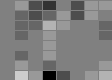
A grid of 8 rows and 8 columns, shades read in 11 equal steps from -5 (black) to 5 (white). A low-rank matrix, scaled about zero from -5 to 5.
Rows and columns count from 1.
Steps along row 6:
down up up down same same same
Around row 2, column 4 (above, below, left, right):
-3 2 -2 1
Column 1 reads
0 0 0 0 0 0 0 0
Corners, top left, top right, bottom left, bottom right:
0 1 0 2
